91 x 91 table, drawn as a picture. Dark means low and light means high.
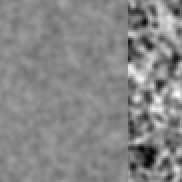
The field is mottled with small blotches. No regular stripes run through it. A vertical seam about 70% of the way across splits the table, and the left part is calmer. The bottom right is the ninth with the lowest average. Overall the values sit about 50% of the way up the scale. The halves do not mirror each other. There is no overall slope.
